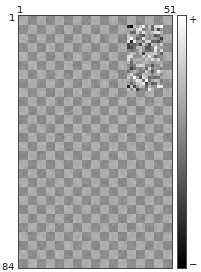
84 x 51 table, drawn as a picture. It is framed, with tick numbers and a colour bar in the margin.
Odd patch: rougher, in the top right. Grain: checkered. Roughest part: top right. Average level on the scale: 60%.
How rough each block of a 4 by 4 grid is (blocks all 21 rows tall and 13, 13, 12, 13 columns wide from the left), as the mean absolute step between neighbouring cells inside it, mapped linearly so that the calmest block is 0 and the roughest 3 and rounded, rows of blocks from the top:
0013 | 0001 | 0000 | 0000
